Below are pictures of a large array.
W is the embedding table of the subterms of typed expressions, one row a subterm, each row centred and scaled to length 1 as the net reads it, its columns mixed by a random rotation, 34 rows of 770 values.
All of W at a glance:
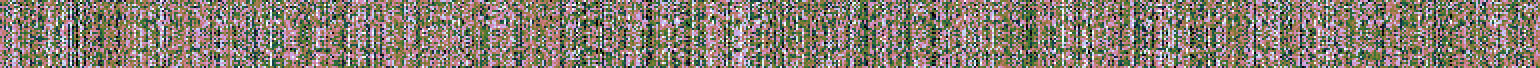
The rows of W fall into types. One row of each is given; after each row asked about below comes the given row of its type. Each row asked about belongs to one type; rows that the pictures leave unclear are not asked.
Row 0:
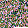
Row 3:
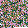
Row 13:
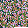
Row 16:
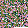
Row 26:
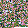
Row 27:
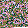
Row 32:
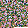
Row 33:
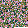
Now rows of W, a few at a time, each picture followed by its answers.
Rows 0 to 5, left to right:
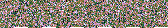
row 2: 13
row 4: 13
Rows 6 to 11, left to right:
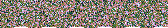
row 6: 16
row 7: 32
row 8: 0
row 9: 0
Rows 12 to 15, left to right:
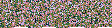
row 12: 26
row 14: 27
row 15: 33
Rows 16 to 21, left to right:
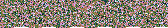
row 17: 33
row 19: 27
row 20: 32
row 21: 16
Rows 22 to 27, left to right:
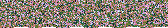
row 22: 32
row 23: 33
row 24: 3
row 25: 26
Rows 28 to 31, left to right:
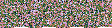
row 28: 16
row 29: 26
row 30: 32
